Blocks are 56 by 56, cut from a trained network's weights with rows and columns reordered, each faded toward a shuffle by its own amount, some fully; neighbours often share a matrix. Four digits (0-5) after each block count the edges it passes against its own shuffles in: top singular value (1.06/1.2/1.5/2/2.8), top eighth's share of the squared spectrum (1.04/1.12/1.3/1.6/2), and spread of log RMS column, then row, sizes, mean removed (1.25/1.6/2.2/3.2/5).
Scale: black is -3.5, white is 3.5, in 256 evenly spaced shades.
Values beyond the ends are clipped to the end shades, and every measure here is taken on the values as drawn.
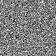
0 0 0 0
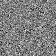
0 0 0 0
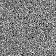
0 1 0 0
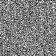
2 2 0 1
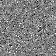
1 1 0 0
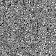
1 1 0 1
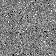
0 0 0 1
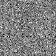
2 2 0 1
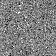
0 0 0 0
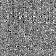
2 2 0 2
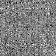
2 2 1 2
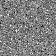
0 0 0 0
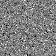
0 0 0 0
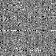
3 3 0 2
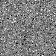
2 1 0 0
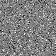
0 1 0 0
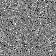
1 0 0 0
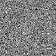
3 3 1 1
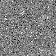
2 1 0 0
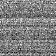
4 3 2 2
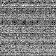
4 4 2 2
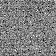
1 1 0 0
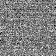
2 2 0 0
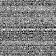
4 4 1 2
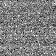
2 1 0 0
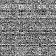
4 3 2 2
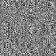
3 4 2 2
